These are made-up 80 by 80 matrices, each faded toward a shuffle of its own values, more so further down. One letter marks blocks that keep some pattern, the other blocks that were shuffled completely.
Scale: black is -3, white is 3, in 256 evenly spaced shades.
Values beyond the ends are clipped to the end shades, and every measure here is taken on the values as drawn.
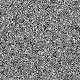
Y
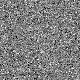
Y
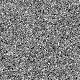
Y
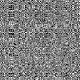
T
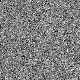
Y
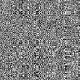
T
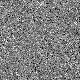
Y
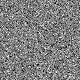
Y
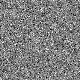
Y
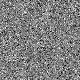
Y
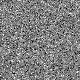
Y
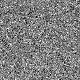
Y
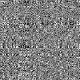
T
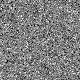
Y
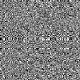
T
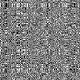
T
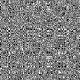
T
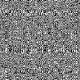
T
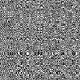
T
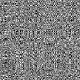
T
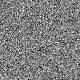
Y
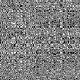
T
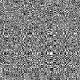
T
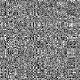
T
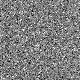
Y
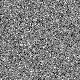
Y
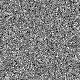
Y
